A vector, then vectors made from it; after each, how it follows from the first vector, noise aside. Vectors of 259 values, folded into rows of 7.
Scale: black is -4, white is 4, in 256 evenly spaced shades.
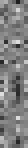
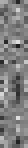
copied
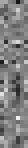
copied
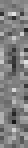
wrapped around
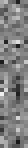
copied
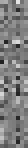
sign-scrambled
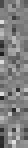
wrapped around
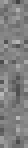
shrunk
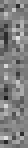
wrapped around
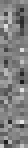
wrapped around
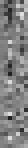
wrapped around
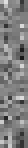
wrapped around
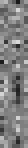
copied
